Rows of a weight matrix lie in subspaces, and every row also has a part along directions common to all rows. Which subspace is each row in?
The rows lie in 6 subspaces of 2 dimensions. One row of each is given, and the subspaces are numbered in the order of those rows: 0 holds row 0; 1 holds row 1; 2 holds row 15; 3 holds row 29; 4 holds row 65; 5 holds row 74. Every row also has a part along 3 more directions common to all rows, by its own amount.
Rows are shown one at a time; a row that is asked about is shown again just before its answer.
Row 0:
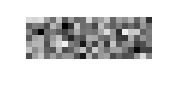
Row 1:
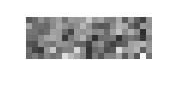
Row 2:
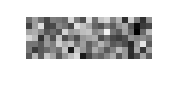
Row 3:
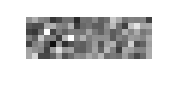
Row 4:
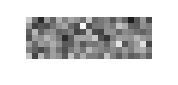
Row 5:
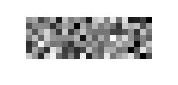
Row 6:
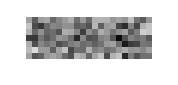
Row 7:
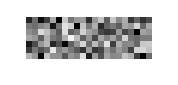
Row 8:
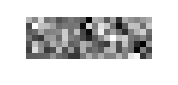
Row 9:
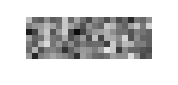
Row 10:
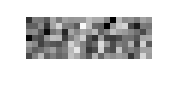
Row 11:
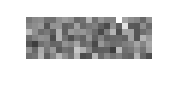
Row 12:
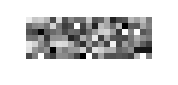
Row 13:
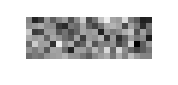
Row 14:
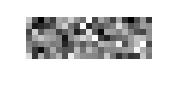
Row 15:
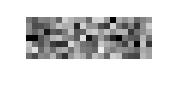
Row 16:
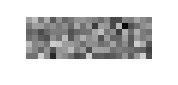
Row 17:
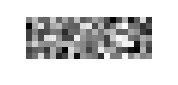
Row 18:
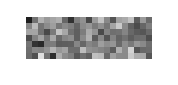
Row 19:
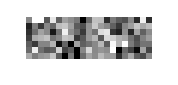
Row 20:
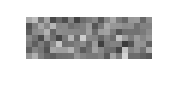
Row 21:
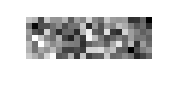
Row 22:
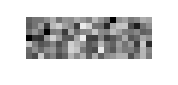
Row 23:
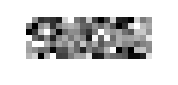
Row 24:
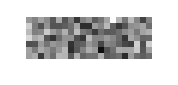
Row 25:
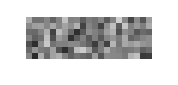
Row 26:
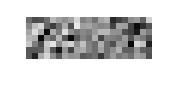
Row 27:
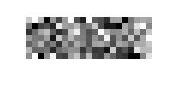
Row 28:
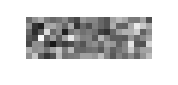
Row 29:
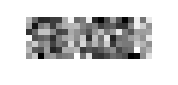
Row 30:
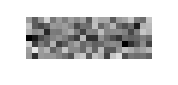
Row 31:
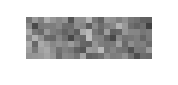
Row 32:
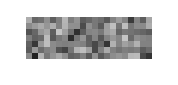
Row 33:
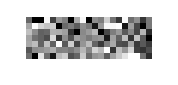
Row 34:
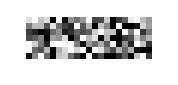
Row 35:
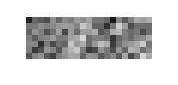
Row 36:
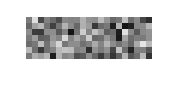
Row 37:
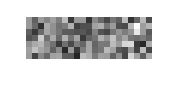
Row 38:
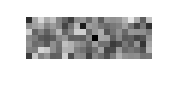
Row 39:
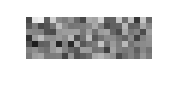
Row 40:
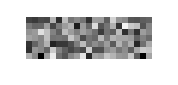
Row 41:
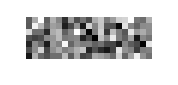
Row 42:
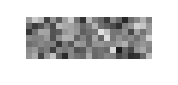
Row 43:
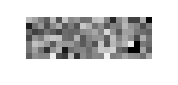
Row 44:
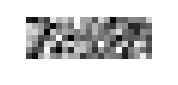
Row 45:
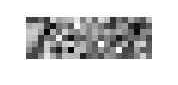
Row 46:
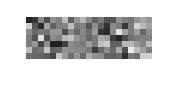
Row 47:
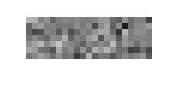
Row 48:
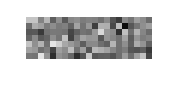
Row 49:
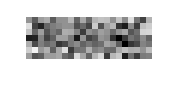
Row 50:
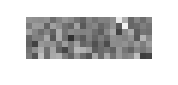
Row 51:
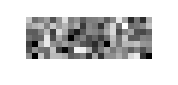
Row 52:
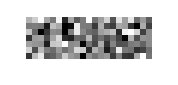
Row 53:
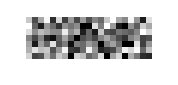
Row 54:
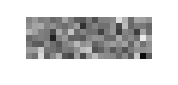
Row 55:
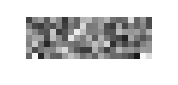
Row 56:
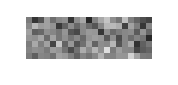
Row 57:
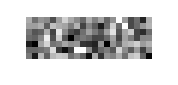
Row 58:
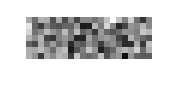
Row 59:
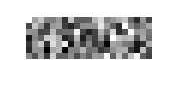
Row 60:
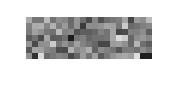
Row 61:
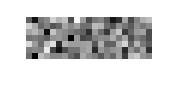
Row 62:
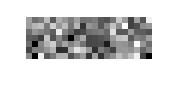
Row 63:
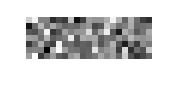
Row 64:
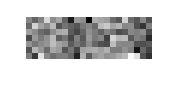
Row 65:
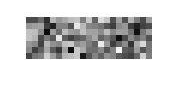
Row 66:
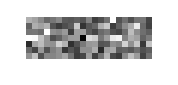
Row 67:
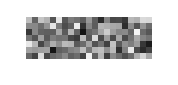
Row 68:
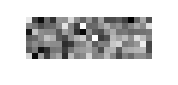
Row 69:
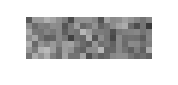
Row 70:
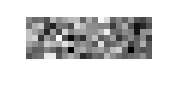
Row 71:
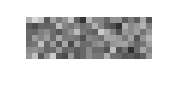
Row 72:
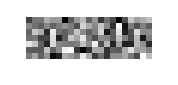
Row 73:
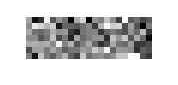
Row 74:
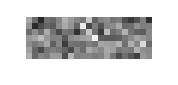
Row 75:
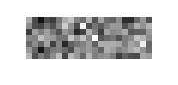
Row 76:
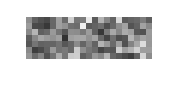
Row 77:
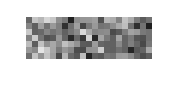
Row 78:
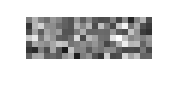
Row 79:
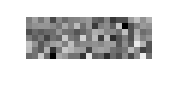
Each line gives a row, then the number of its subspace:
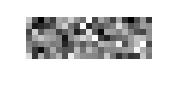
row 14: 5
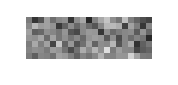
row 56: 3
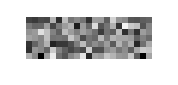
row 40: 0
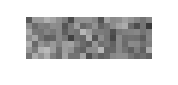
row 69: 5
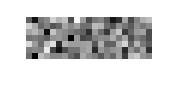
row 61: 4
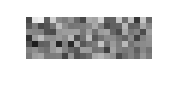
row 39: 3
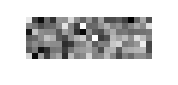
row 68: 5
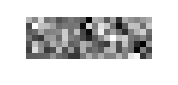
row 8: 5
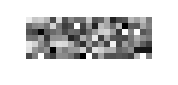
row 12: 0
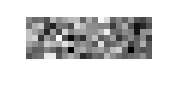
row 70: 4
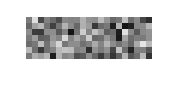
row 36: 0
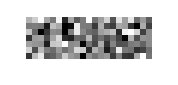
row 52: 0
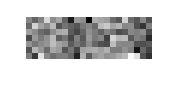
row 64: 3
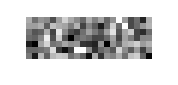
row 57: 1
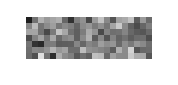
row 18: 3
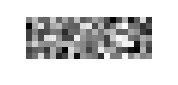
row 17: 2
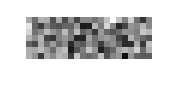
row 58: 2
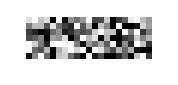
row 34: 0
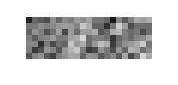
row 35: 2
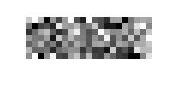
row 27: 3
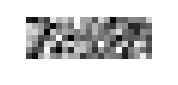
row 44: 4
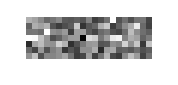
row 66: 2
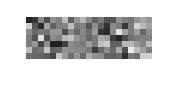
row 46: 4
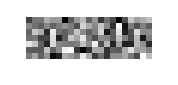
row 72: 1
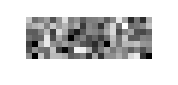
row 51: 1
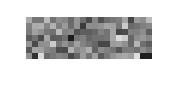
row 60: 1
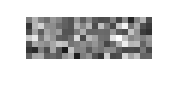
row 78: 2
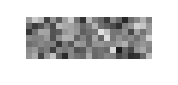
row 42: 3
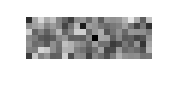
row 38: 5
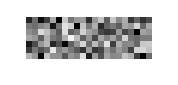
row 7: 0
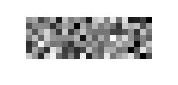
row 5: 0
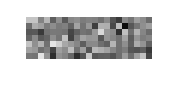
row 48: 0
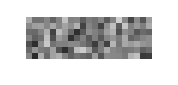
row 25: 1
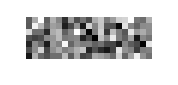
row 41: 5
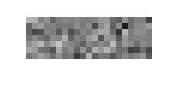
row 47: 0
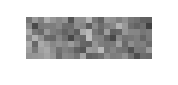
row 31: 5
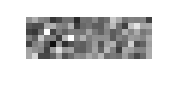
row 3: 4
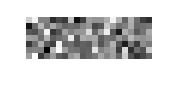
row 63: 4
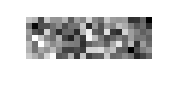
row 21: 5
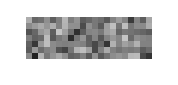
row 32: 1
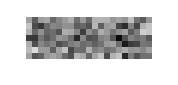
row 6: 2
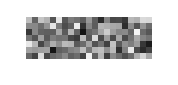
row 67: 0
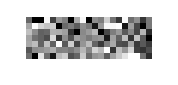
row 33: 3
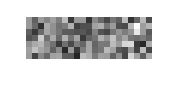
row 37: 4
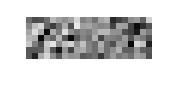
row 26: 4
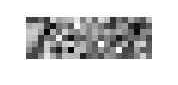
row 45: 4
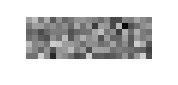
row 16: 0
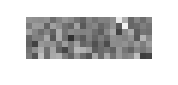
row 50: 1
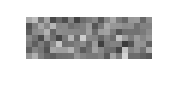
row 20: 4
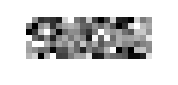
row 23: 3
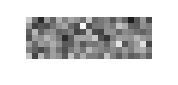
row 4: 5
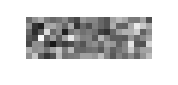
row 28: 4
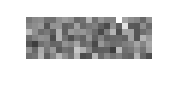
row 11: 1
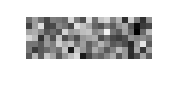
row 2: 4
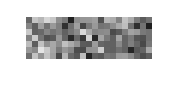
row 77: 5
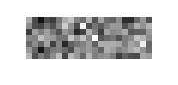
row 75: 5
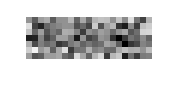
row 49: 2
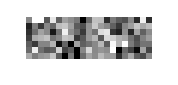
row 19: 3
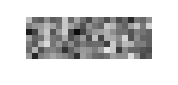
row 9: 1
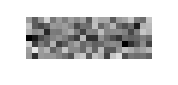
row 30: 2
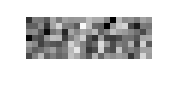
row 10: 2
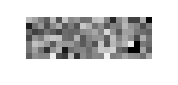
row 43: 2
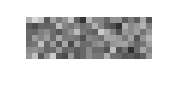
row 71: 3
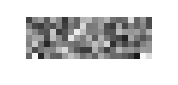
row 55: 1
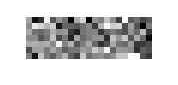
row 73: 3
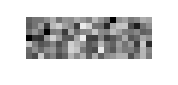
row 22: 2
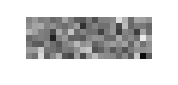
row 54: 1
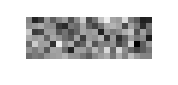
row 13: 3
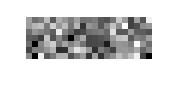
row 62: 1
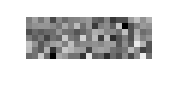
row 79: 0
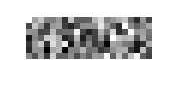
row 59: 5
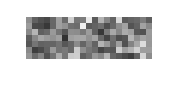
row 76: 5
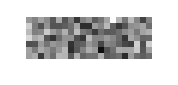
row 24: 2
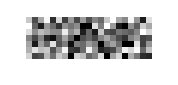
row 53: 2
